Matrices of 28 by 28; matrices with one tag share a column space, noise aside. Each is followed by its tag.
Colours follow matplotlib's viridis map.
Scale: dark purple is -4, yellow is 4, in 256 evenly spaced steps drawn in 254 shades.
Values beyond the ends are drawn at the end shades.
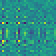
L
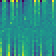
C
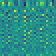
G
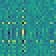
L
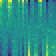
C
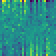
C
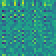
G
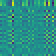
G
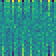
C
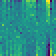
C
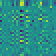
G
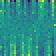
C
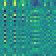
G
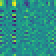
G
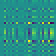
L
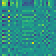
G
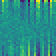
C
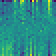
C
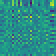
G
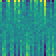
C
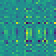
L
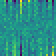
C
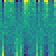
C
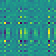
L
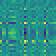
L
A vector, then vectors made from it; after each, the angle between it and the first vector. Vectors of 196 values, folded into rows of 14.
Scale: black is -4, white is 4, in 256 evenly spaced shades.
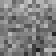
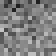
partly opposed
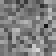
partly opposed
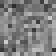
partly opposed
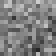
nearly parallel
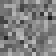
orthogonal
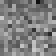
partly opposed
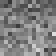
nearly opposite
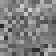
partly aligned
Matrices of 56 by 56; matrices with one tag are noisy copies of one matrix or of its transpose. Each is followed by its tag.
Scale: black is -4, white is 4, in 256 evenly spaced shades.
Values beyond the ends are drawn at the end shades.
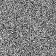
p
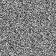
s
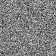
p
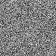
p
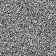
p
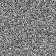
s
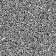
s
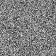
p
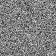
p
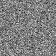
s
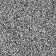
p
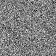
p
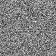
p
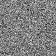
p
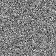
s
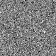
p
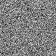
p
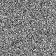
s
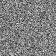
s
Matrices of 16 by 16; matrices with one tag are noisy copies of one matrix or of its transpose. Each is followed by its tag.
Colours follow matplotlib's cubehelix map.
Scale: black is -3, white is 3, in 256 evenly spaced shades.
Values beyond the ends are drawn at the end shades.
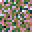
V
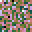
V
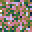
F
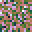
V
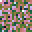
V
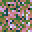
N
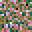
V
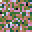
V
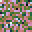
V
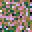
F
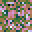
N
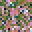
N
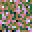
F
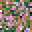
F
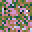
N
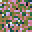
V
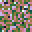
V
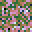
N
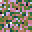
V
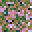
N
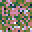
N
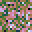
N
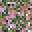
N
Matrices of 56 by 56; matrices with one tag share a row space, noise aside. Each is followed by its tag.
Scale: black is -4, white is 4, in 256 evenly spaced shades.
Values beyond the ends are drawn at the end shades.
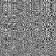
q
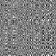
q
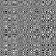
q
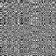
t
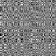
t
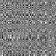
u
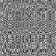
u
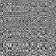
u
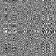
q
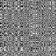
t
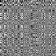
t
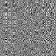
q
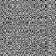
u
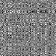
u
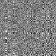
q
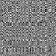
u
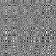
q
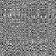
u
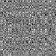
u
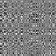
t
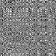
u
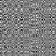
t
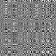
q
